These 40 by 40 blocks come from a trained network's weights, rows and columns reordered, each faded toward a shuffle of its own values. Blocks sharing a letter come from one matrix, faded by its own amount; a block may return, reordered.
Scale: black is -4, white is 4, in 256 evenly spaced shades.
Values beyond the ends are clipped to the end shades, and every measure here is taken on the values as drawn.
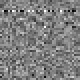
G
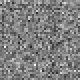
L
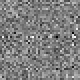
G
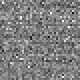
L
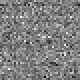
L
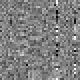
G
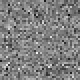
L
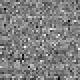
L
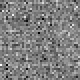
L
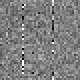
G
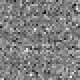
L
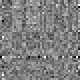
G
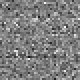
L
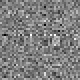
G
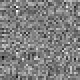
G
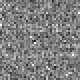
L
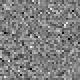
L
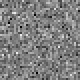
L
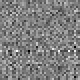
G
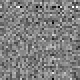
G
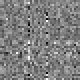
G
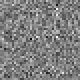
G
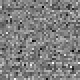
L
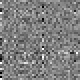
G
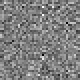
G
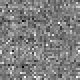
L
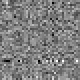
G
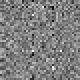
G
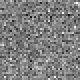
L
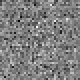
L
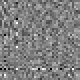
G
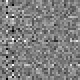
G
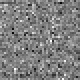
L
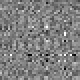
G
